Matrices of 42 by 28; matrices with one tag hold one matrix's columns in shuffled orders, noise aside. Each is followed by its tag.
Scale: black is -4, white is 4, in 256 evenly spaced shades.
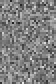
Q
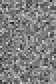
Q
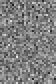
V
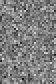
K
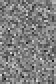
K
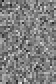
Q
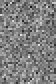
V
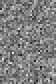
K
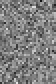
Q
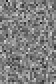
Q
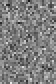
Q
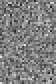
V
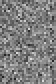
K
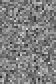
K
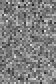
V
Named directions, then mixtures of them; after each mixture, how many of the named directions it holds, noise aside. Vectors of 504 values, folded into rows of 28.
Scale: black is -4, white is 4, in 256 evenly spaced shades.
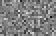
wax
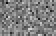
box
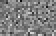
two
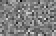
two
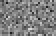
one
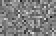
one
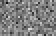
one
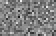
two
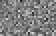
two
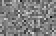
one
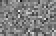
two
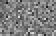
two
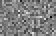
one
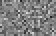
one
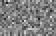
two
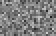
two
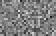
one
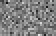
one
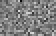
two
